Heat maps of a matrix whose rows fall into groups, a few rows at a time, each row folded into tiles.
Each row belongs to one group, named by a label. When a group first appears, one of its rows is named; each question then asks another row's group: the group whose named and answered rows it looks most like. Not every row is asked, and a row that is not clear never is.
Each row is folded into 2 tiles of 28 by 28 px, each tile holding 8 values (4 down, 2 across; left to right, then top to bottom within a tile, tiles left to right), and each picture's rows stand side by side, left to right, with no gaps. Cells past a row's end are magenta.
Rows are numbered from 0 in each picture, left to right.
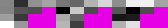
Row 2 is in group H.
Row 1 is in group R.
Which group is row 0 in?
R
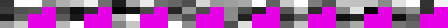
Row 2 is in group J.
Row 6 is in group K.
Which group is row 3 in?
R
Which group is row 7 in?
K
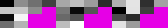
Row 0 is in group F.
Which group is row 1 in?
H
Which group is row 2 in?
K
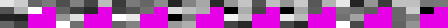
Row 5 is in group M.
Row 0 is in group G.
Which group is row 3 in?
F
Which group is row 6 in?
R
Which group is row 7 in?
K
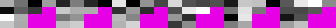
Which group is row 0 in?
M
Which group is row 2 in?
R
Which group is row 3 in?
G
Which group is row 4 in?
F
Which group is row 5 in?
H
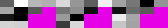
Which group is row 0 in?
H
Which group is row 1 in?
K
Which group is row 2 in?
M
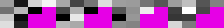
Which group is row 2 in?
G
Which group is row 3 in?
K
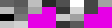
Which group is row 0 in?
F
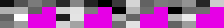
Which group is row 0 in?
F
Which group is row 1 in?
F
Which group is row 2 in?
M
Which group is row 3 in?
M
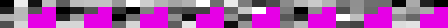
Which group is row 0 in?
M
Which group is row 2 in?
H
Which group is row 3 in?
H
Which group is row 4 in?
G
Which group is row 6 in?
M
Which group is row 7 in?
F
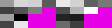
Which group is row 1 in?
G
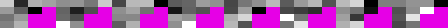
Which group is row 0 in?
R
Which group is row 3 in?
J
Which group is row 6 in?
K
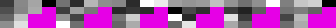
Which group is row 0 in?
F
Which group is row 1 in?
R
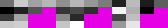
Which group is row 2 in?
F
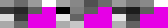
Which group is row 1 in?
M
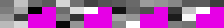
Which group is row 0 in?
K
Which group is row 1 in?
G
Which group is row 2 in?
J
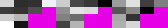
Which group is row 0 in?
R
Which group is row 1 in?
G
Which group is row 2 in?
K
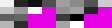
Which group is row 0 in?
G
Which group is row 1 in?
K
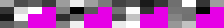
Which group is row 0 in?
G
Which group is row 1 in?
H
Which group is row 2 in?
F
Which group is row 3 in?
K
